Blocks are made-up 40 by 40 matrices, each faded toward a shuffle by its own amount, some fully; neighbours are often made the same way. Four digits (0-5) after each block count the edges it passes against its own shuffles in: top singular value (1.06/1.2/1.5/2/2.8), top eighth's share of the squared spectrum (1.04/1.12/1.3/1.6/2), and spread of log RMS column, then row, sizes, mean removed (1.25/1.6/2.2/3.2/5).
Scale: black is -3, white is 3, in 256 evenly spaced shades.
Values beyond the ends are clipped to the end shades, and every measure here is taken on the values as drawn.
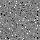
2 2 0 0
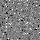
1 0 0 0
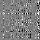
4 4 3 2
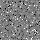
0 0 0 0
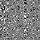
3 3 2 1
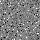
0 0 0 0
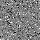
0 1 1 0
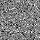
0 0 0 1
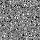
1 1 0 1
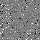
2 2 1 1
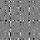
4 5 3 2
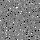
1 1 0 0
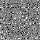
3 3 1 2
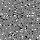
2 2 1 1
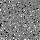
1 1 0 0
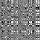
4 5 3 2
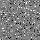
2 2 0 0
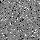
0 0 0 0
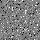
2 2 0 0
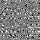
3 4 1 2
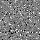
2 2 0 0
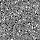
2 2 0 0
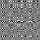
4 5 3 3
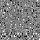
3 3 1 1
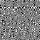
3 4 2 2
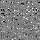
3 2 0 1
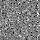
2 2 0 0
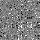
3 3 1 1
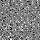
2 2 0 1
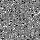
1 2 0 0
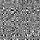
4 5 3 3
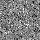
0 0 0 0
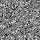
0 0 0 0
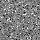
0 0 0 0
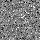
1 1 0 0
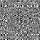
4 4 2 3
